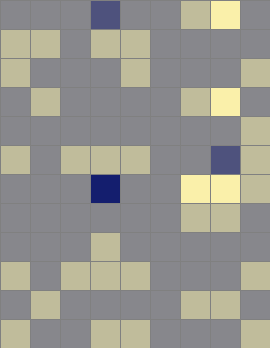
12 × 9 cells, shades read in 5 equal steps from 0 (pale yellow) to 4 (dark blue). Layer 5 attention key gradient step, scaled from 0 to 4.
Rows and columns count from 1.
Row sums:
16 14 15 14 17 14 15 16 17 13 15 14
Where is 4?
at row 7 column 4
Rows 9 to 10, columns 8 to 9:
2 2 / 2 1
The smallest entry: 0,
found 4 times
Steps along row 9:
same same down up same same same same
